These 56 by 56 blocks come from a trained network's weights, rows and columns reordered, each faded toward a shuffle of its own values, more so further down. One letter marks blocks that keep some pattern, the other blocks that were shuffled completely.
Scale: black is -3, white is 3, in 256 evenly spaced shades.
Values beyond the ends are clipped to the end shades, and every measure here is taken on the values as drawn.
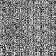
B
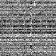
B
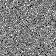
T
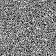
T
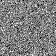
T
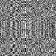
B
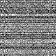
B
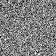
T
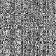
B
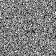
T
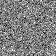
T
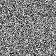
T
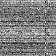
B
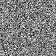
T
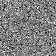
T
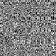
B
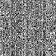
B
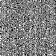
B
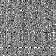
B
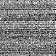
B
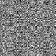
B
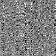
B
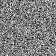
T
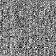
B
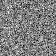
T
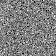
T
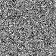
T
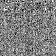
B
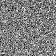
T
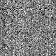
B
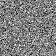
T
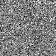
T
